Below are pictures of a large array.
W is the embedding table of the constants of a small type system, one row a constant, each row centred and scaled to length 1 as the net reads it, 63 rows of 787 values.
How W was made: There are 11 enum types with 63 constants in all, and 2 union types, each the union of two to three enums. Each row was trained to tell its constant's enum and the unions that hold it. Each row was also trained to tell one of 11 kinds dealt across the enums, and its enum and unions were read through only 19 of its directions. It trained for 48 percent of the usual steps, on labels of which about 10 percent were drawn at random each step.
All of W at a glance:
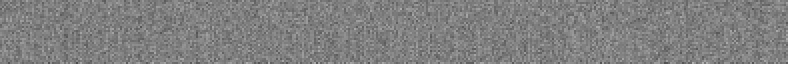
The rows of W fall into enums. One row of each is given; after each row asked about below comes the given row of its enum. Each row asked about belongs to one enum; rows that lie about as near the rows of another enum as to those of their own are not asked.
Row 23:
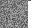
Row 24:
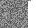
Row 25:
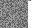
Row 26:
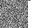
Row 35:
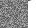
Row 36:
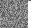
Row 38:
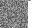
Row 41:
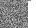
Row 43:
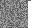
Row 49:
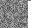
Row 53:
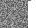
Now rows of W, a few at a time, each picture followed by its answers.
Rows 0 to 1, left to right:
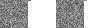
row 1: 24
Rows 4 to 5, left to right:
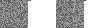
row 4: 24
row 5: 38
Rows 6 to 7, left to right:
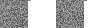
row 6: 26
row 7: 49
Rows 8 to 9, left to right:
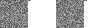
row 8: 24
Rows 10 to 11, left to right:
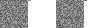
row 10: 25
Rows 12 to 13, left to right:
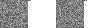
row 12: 25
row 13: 25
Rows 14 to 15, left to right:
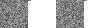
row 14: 25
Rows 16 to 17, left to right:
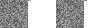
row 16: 38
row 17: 53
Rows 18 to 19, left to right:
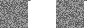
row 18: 38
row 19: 35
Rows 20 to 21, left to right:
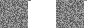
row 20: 38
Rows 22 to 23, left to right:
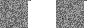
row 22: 49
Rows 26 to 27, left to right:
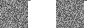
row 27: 36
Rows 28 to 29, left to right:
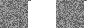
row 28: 35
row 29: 35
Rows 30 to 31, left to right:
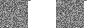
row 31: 24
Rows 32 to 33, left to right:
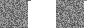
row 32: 43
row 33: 49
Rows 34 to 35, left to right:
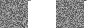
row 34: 49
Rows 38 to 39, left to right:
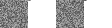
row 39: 43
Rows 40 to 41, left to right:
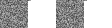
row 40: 24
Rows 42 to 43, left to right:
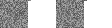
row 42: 38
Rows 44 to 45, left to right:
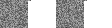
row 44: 25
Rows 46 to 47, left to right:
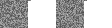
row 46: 43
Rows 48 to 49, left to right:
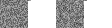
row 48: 26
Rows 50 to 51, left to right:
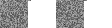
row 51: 43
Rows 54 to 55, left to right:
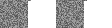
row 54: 35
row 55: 24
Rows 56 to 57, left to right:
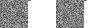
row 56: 38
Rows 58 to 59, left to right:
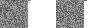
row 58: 49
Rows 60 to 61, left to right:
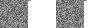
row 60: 25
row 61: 49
